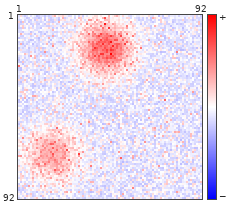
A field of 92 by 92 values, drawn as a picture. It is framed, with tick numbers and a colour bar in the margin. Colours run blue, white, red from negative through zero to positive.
The ninth with the highest average is the top middle. No row or column stands out. Two bumps rise from the field. The values are skewed, with a long tail toward high values.
